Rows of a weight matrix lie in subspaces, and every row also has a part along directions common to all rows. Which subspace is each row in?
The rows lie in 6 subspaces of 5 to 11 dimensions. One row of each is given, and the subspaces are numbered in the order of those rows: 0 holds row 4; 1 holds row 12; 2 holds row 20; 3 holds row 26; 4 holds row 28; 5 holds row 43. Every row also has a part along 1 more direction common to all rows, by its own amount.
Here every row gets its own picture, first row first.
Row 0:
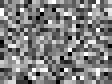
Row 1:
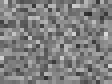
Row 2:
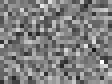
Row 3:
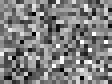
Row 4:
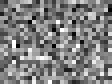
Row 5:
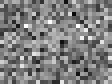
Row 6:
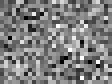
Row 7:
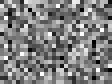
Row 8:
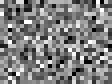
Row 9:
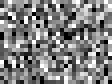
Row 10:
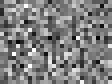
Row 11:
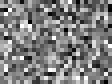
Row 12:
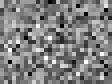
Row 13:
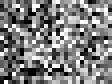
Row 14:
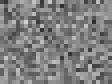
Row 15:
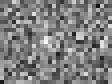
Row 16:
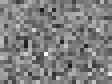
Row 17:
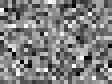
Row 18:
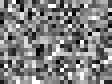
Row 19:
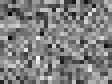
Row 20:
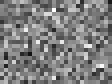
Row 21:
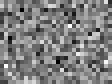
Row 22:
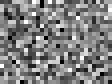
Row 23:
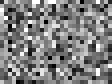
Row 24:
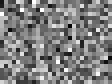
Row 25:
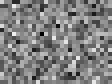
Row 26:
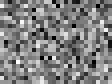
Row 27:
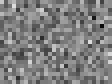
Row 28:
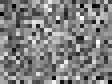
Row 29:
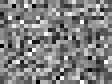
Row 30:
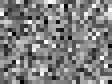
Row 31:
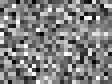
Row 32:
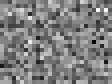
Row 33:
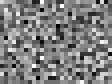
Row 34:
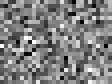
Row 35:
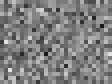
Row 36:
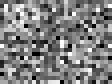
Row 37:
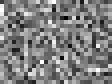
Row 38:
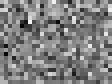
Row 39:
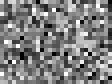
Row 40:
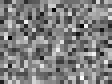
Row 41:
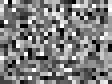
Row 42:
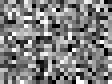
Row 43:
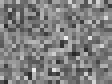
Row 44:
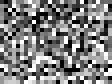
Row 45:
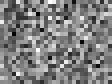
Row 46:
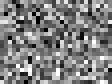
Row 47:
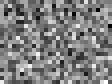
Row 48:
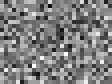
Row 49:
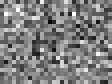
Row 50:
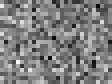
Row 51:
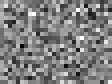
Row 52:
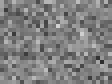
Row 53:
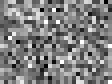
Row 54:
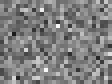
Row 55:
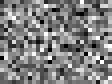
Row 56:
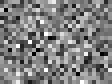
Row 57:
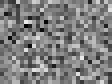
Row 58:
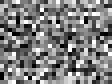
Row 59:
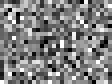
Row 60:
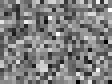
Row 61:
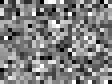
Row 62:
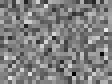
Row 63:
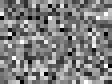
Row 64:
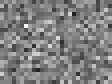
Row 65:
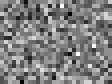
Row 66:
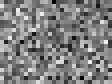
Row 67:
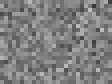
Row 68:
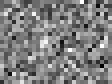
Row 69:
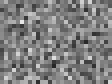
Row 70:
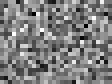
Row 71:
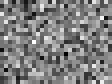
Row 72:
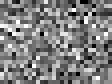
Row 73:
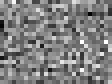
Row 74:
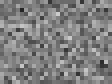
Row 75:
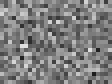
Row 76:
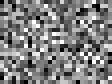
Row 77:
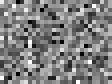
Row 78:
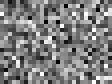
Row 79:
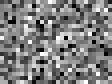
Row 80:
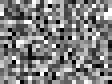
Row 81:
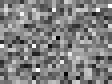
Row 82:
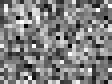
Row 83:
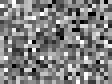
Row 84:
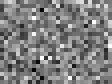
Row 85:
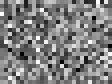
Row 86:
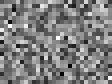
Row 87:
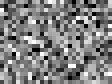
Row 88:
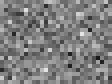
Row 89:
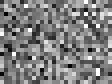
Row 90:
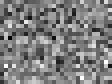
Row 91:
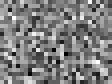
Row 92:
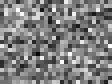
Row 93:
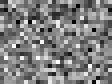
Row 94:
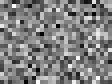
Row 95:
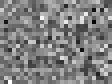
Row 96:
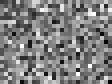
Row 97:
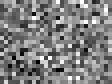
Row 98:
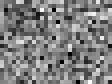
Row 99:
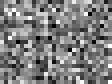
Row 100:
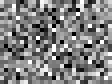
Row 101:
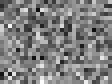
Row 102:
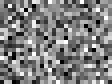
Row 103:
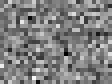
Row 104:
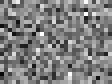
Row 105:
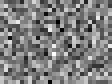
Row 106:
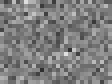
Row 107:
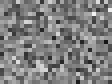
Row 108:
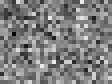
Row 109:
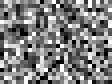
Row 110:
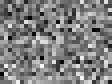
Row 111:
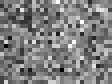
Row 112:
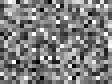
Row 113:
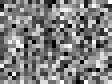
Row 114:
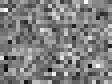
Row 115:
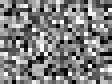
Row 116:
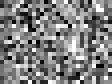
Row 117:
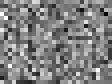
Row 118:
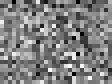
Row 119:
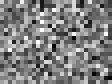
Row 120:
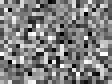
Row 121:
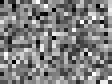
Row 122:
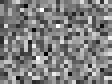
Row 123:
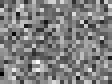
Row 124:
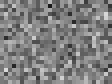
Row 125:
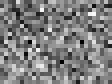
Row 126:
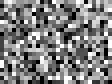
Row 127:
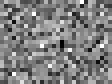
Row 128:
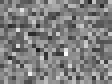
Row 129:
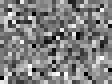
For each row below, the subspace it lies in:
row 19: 1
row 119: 2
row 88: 2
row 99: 1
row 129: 5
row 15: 5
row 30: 0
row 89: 1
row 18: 4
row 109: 3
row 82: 5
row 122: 2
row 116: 3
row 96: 4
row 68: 5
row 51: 4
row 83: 0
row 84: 3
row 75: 4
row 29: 1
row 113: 4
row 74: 1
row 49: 5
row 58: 1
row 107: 3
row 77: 2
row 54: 2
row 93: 0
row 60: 3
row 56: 1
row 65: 0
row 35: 2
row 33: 0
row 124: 0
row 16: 2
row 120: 1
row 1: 0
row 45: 4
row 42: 1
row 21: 4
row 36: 5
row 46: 5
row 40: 4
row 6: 3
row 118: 2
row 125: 0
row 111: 3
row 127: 5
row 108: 4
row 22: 0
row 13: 3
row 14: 0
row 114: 0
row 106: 0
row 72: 1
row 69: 3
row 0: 4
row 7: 4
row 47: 5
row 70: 4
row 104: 1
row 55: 2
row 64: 5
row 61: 5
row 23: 4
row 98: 5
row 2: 1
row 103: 1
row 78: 0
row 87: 1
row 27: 2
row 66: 3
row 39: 2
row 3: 3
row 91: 1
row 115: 2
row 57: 5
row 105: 0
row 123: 5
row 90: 4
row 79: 1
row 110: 4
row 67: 4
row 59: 5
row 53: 1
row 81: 5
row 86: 1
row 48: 0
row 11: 0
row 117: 4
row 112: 3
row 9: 3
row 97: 3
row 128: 1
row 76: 2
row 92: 5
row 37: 4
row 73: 2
